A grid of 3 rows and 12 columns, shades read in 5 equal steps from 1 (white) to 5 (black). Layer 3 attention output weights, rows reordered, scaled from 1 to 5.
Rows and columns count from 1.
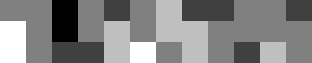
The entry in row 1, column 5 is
4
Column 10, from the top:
3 3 4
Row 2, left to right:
1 3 5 3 2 3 2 2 3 3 3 3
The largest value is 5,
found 2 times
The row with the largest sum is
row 1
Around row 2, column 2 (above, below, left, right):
3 3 1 5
